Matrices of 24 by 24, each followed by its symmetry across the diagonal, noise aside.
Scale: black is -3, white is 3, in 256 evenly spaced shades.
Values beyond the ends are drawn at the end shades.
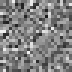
symmetric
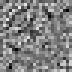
symmetric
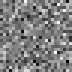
neither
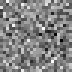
neither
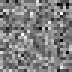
neither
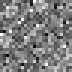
symmetric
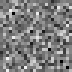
symmetric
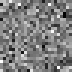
neither
